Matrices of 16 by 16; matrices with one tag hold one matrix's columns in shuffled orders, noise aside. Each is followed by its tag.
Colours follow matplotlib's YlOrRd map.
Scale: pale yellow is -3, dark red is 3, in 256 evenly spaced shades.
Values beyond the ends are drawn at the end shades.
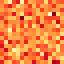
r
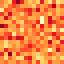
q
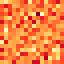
r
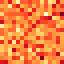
r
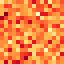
r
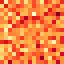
r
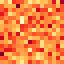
q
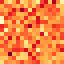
q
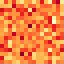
q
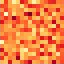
r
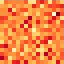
r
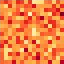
r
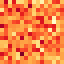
q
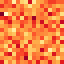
r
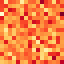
r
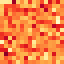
q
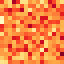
q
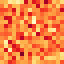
q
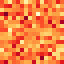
r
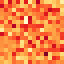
q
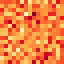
r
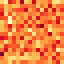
q
